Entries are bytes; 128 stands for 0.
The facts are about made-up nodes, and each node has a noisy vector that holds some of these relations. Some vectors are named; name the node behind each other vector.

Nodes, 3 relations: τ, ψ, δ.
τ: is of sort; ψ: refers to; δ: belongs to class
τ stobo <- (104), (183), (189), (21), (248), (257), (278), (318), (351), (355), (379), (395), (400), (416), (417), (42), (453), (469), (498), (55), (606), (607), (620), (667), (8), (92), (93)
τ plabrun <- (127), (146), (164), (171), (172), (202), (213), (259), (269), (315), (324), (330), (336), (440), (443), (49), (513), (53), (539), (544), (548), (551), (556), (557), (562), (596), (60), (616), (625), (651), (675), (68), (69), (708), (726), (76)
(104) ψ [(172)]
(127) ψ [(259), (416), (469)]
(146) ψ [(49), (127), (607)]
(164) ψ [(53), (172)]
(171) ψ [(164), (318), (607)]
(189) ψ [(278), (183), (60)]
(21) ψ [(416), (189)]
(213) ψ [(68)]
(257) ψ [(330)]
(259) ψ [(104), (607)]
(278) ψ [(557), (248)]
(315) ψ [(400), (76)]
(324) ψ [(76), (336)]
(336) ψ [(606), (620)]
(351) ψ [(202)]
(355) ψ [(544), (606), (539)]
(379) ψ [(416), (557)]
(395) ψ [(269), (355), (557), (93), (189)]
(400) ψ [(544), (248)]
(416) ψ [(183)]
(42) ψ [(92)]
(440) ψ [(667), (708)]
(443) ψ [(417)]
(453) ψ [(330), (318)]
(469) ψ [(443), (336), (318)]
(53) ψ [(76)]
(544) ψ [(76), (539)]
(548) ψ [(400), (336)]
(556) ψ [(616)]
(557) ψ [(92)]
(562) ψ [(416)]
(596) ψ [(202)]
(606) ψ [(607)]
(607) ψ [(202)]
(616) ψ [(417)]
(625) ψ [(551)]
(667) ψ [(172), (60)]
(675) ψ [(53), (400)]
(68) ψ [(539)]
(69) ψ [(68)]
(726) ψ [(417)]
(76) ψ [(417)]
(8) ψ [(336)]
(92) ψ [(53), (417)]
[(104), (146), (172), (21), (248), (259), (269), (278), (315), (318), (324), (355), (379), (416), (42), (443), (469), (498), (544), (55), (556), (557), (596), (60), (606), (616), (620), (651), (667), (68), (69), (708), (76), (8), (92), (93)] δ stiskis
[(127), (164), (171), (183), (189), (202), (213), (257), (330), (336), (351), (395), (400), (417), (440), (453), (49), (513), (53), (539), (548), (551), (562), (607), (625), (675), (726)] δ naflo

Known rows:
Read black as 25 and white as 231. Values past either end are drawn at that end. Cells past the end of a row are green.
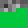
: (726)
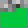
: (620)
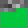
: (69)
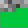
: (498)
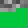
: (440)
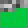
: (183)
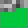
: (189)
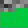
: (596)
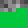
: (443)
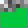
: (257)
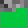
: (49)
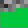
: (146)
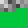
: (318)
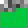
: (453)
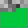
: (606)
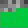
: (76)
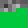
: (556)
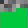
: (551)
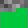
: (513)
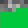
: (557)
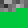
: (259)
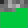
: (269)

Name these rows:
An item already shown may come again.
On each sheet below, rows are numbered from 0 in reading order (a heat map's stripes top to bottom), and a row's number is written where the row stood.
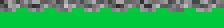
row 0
(562)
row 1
(171)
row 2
(557)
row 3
(164)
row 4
(171)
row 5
(625)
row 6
(539)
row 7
(440)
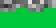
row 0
(171)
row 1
(395)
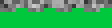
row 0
(49)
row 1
(278)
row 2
(607)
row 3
(557)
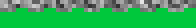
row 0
(620)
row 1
(278)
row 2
(127)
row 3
(548)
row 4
(127)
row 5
(355)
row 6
(440)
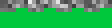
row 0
(68)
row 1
(469)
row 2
(417)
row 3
(544)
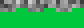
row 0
(336)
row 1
(351)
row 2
(172)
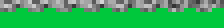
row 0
(248)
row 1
(400)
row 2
(8)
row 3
(620)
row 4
(379)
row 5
(93)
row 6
(324)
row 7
(60)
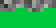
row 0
(202)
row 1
(330)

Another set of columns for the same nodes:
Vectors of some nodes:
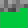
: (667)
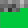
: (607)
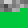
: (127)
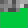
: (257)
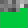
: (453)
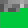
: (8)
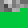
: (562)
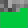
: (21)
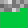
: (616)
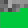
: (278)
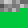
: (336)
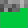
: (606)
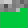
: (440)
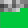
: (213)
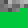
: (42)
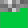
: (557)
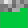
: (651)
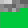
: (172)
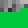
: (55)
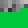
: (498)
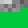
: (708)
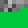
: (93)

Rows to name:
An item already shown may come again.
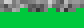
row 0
(127)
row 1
(351)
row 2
(93)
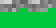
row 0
(172)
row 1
(164)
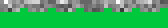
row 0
(625)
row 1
(172)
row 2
(202)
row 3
(469)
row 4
(551)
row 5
(60)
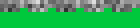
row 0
(607)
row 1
(539)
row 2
(607)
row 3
(269)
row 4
(400)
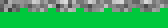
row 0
(248)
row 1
(336)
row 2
(68)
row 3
(171)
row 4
(172)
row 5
(259)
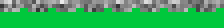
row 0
(68)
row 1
(417)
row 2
(596)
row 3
(620)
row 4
(146)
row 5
(49)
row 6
(440)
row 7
(355)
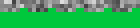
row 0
(330)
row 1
(318)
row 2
(49)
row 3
(544)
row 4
(395)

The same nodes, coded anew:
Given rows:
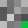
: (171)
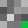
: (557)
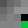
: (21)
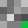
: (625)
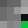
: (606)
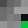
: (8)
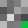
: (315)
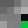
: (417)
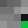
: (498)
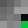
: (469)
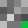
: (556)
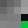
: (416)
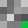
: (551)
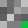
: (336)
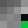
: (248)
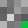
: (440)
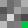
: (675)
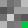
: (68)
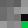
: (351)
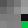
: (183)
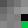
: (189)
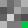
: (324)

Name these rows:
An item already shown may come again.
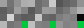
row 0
(440)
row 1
(202)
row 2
(248)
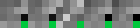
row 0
(351)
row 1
(318)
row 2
(172)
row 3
(278)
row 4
(395)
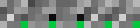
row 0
(557)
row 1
(8)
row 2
(607)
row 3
(171)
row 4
(708)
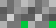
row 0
(60)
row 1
(127)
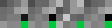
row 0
(620)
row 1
(355)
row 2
(330)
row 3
(400)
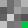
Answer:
(164)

